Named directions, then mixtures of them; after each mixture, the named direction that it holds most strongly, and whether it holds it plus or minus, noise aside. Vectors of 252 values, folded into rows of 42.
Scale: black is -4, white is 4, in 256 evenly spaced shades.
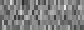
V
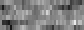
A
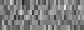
V, plus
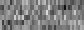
V, minus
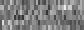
V, plus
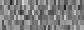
V, minus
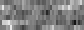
A, minus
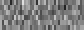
V, minus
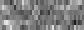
A, minus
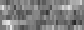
A, minus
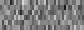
V, minus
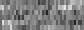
A, minus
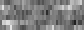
A, minus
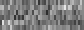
V, plus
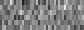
V, plus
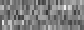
V, plus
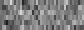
V, plus
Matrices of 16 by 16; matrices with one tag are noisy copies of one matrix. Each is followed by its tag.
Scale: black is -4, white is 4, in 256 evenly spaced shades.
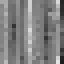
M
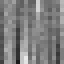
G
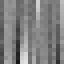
G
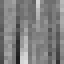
G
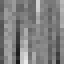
G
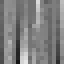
G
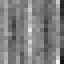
M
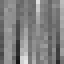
G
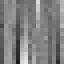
G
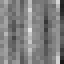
M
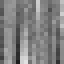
G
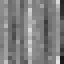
M
